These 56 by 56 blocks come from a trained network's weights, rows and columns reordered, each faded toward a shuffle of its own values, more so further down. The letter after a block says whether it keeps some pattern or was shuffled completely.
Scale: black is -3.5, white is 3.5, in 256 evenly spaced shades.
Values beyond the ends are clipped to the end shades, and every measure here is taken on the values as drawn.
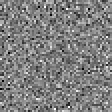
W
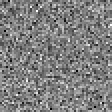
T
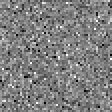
T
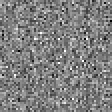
W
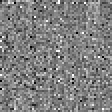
W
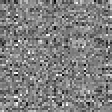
W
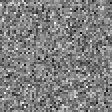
T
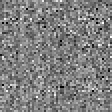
W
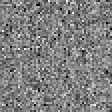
W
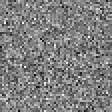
T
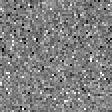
T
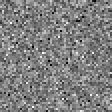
T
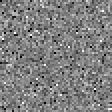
T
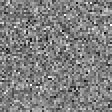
T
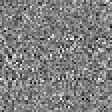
W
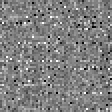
W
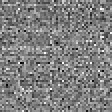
W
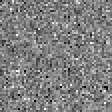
W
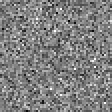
T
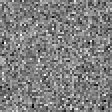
T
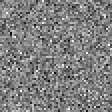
T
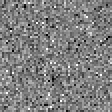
T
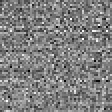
W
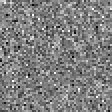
T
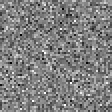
T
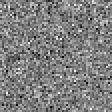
T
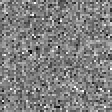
W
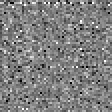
W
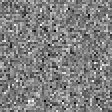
W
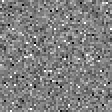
T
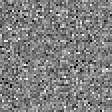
W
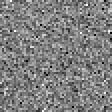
T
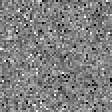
T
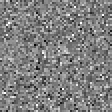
W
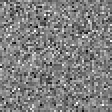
T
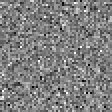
W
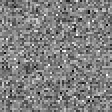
W
